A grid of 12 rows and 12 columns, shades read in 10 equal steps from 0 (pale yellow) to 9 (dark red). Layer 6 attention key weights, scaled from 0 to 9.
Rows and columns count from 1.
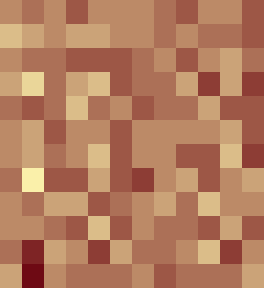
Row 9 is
4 5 3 3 6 5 4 3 5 2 4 4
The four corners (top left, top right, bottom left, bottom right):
4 6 3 3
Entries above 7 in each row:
0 0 0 0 0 0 0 0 0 0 1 1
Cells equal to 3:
23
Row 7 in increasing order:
2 2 3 4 4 4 4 5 6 6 6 7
